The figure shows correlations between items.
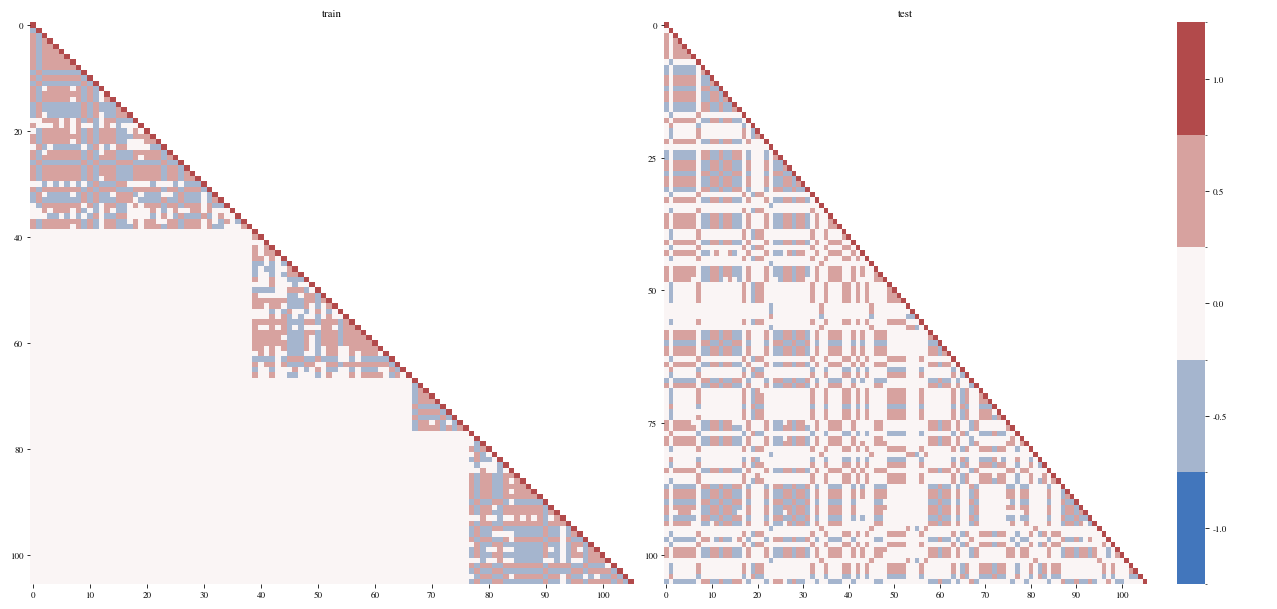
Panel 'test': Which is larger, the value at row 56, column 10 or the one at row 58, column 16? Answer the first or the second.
the first
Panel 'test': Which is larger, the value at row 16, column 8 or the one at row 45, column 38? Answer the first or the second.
the first
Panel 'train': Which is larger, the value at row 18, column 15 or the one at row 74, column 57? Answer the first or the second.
the second
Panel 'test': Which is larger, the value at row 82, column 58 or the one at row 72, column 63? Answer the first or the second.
the first
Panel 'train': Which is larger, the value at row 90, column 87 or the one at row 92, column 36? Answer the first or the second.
the second
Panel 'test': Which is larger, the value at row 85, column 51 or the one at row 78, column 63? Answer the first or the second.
the first
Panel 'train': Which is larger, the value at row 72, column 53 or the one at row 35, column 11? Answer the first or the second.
the first
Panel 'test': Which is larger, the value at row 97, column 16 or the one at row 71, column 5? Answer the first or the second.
the first
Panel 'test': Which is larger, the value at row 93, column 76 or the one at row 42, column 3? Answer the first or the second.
the second
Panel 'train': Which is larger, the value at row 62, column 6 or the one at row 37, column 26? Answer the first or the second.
the first
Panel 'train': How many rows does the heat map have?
106
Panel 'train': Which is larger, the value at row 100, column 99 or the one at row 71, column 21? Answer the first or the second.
the first
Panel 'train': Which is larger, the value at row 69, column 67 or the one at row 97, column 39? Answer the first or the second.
the second
